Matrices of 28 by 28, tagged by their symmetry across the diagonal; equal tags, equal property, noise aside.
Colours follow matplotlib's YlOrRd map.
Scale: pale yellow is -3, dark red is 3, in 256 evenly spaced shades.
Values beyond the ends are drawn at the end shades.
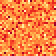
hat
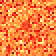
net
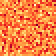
hat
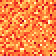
net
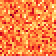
hat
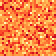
hat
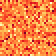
hat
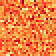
hat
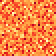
net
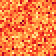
net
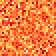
net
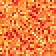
net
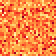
hat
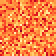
hat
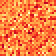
net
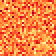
hat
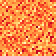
net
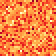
net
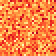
hat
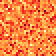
net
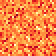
net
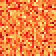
hat
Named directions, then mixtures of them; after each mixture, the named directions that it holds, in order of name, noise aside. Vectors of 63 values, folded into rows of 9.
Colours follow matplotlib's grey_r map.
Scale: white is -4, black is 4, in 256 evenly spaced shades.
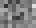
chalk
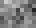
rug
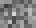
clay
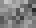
rug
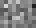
chalk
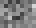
chalk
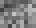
clay, rug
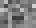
chalk, rug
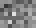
clay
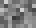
chalk, rug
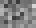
chalk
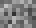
clay
